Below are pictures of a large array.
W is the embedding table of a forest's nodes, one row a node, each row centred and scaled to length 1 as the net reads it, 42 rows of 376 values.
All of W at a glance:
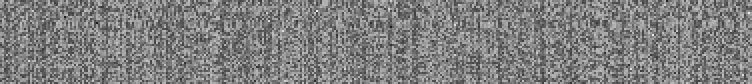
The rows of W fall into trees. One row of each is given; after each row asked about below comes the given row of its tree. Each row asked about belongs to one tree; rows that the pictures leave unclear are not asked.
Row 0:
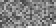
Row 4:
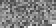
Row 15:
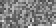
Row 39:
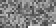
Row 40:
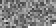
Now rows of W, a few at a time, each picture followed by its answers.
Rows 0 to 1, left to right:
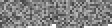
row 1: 0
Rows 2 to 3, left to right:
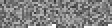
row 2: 0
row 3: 39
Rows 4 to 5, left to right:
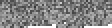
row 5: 4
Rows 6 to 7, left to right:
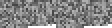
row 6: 0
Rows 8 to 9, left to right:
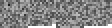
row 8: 15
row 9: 0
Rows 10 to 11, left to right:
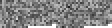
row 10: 40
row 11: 40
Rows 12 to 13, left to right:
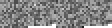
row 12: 40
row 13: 40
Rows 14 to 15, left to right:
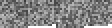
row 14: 4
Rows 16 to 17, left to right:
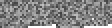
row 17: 0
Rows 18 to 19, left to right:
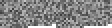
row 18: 15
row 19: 0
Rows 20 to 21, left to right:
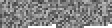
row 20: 0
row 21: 0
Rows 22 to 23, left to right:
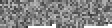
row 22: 40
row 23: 39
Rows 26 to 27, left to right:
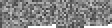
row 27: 40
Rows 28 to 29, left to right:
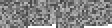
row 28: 4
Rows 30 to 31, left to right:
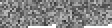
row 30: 39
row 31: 4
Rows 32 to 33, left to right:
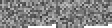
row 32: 40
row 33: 15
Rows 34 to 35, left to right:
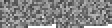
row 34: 0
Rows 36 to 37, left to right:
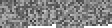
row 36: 4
